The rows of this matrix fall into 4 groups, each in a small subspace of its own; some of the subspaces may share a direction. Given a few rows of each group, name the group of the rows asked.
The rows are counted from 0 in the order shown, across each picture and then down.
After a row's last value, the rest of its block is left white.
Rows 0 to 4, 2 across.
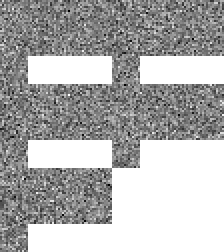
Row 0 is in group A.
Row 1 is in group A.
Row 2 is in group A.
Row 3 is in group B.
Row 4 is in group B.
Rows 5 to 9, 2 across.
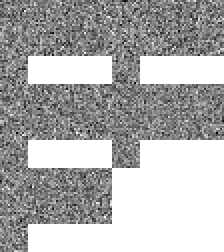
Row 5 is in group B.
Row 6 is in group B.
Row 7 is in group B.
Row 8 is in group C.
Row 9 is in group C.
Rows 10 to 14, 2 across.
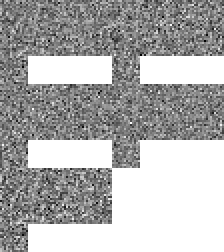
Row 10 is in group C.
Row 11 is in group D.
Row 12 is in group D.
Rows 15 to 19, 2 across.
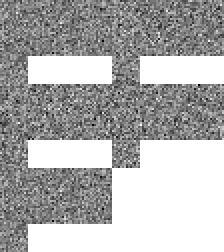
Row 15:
A
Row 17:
D
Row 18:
C
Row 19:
A
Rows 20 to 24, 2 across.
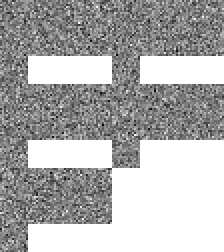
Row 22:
A
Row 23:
B
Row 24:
A
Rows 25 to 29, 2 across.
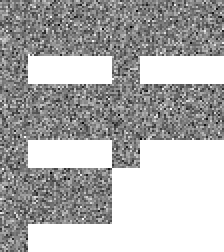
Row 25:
D
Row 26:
B
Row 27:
C
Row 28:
D
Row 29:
A
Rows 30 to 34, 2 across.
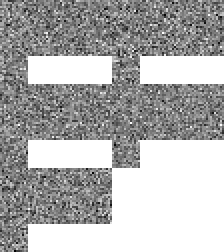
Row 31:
B
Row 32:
A
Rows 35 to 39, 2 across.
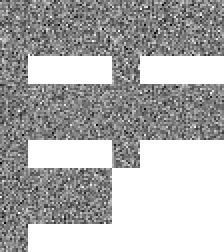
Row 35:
D
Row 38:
D
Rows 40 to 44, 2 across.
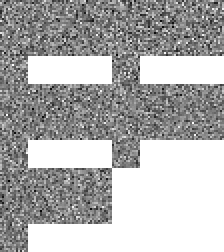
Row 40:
C
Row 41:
A
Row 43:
A
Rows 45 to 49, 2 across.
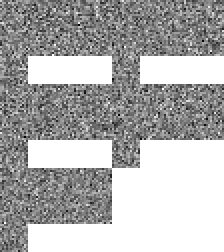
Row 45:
B
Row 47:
C
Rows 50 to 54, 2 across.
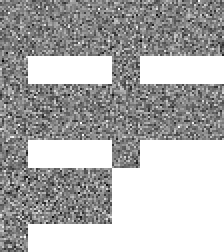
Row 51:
C
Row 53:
A
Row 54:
B
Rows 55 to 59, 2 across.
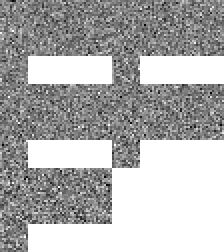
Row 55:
B
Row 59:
B
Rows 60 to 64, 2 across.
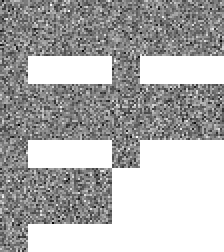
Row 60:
A
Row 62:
A
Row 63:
C
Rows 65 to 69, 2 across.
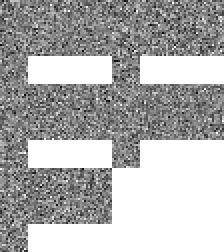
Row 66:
B
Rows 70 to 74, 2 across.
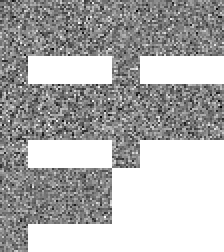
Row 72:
C
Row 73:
B
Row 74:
C
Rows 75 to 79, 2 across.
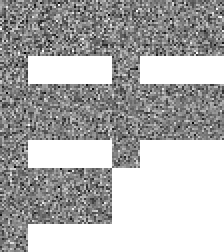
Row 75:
C
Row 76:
B
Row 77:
C
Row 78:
A
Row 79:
B
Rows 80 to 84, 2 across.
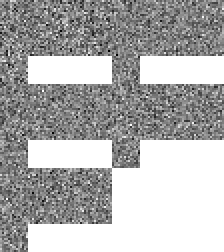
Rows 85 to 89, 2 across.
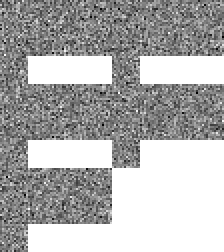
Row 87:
A
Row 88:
C
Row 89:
C
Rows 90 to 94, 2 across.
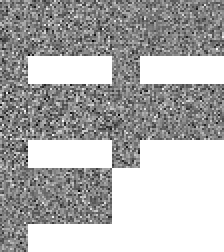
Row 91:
C
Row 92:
C
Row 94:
B
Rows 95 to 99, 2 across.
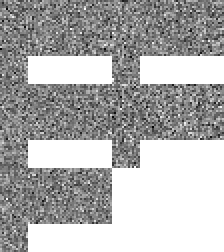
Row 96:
B
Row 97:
B
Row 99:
D
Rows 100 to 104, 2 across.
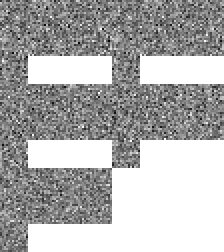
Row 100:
D
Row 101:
D
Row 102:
D
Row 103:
B
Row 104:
A
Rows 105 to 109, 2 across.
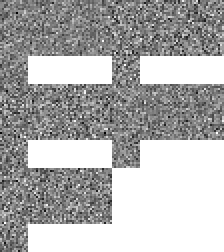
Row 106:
C
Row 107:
C
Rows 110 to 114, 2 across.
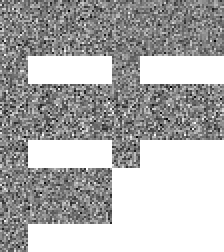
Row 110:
A
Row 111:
A
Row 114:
C
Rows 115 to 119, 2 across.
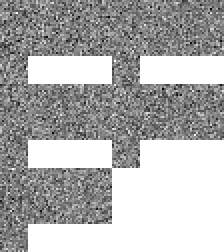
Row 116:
D
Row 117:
B
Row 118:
A
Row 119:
B
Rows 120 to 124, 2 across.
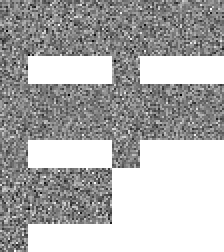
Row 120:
D
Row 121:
D
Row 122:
A
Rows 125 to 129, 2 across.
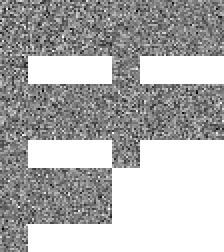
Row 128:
C
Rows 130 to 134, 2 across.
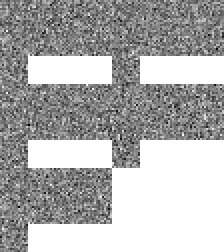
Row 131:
C
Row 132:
C
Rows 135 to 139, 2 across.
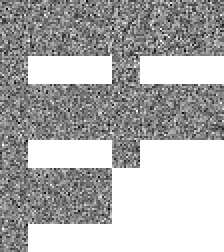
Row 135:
C
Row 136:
C
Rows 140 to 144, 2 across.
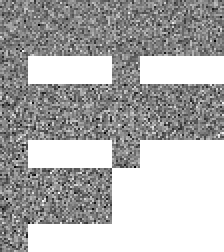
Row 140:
B
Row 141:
A
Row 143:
B
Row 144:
D
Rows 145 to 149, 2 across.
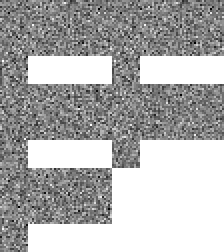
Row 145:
D
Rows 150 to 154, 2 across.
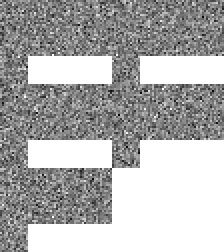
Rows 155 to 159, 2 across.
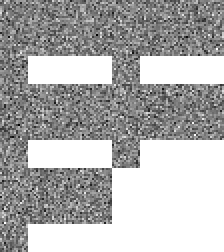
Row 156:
C
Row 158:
A
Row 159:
A
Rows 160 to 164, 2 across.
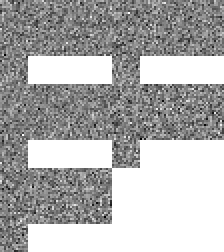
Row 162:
B
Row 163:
D
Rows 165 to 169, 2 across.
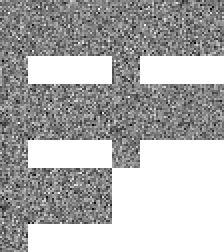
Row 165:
D
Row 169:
D
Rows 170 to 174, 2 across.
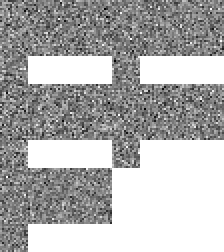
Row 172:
C
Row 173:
D
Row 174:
C
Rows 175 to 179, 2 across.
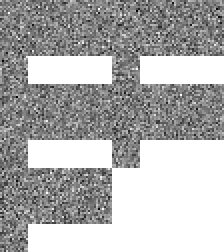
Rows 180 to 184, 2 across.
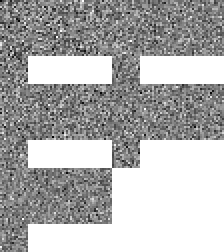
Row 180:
B
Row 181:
A
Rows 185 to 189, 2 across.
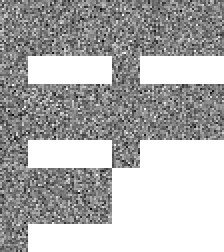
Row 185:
A
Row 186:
A
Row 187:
B
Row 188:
D
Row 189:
B
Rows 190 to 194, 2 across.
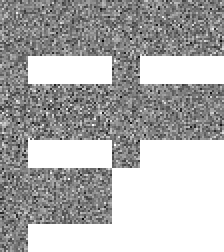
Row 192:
D
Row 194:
A
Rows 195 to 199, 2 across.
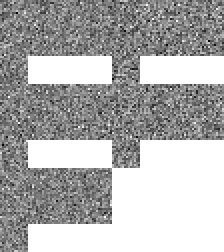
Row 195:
A
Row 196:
B
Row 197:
D
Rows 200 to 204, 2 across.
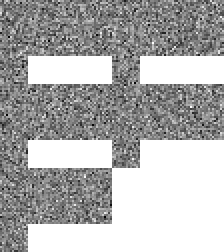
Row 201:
B
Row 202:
D
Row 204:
C
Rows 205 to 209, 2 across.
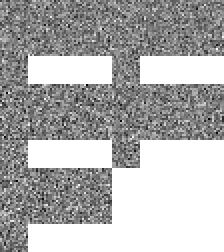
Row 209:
A
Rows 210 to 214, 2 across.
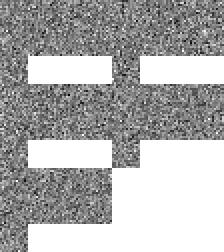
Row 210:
D
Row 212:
A
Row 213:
C
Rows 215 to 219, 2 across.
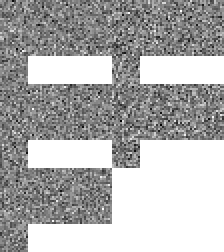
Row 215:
B
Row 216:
A
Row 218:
C
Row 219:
A
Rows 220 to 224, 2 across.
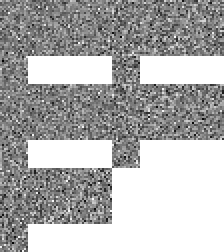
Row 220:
D
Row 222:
D
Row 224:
B
